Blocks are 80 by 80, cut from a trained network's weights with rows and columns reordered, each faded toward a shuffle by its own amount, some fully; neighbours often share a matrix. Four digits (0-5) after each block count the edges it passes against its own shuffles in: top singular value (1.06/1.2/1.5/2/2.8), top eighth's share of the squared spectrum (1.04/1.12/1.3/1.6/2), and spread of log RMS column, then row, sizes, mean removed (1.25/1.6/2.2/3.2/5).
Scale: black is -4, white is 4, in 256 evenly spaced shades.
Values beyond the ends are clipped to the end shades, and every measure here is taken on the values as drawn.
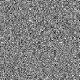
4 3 1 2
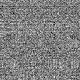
3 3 1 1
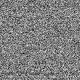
2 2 0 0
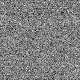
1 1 0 0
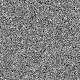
0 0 0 0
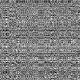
4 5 2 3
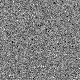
0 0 0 0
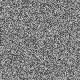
0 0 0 0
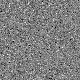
1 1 0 0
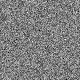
0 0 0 0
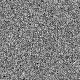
1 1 0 0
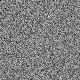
0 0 0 0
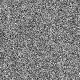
1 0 0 0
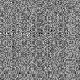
4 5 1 2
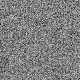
1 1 0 0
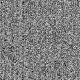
3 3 0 0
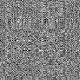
4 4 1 2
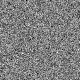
2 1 0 0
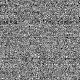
3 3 1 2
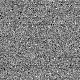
2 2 0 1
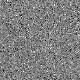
3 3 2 0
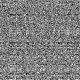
4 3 1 2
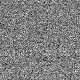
2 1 0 0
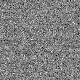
1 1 0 0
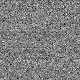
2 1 0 0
